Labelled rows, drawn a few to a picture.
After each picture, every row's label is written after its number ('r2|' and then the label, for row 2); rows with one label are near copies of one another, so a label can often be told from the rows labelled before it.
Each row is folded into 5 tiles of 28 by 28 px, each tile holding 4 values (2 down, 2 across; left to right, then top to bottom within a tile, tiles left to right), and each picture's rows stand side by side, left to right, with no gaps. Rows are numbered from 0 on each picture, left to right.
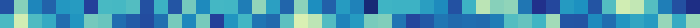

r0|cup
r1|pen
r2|cup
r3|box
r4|box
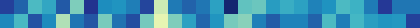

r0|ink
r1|cup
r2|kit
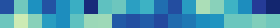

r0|cup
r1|box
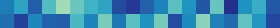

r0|box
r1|ink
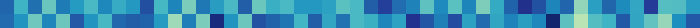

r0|pen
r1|pen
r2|kit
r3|kit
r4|cup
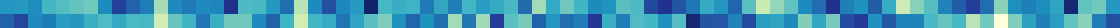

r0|box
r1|cup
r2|cup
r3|pen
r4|kit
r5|box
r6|box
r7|cup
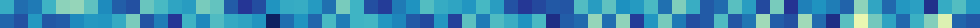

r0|box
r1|kit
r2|kit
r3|kit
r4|pen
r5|ink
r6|cup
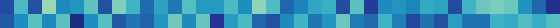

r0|pen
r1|pen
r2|ink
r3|box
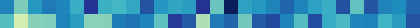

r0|cup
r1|ink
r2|ink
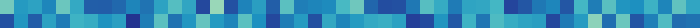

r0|kit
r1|ink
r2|kit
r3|kit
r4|pen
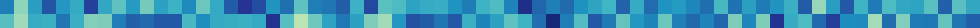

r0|cup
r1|kit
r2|cup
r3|kit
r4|ink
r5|pen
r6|pen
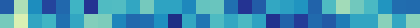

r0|cup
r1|kit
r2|box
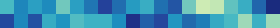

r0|kit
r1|box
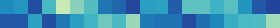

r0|box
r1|box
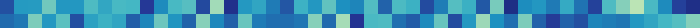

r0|pen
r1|ink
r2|pen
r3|ink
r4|box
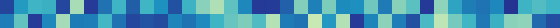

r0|ink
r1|box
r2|pen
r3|cup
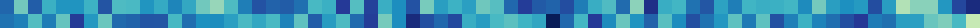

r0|pen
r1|box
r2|ink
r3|kit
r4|ink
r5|pen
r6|box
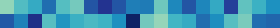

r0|kit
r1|cup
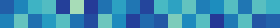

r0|ink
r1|pen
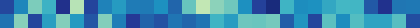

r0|ink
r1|box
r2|kit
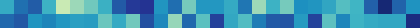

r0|box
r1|pen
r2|kit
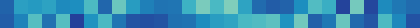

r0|pen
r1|box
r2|ink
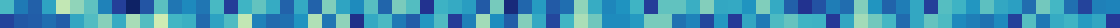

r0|box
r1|cup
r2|pen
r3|ink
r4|cup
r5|kit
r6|cup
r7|kit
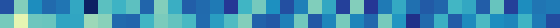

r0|cup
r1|cup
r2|ink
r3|ink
